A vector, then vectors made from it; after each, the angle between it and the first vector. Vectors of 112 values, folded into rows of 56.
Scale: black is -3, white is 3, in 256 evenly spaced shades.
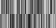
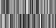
partly aligned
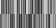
nearly parallel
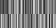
orthogonal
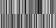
partly aligned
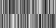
partly opposed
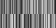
orthogonal
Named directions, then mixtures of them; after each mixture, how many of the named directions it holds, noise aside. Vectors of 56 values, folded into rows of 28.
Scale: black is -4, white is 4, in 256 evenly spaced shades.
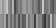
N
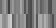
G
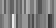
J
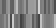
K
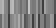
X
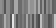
two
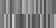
three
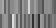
three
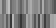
three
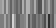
two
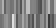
one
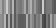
two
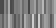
one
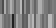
one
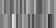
one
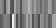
three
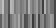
one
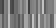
one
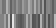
three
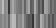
three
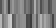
one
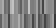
one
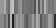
three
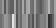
one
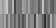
one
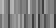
one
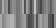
two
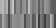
two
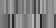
three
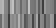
one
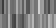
three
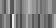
three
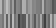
two
